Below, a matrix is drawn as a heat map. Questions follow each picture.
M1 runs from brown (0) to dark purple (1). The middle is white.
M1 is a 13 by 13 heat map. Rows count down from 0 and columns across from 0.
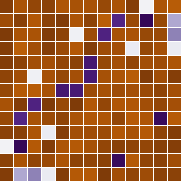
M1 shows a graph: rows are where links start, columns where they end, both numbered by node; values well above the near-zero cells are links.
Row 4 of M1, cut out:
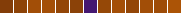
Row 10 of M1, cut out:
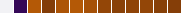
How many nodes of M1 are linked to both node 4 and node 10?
0
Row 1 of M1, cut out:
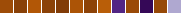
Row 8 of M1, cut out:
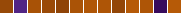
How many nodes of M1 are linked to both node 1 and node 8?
0
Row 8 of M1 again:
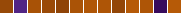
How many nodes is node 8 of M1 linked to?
2
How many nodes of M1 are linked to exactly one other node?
5
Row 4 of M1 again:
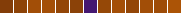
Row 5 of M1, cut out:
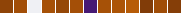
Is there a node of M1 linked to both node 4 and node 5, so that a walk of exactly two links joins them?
yes
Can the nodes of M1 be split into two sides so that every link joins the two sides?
yes
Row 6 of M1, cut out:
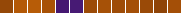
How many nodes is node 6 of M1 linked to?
2
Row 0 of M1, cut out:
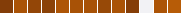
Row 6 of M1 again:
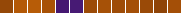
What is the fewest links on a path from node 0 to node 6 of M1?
6
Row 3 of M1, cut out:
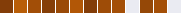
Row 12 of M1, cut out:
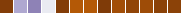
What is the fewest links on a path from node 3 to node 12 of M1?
1
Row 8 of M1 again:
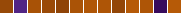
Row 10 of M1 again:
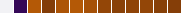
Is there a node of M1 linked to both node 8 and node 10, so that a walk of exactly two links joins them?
yes
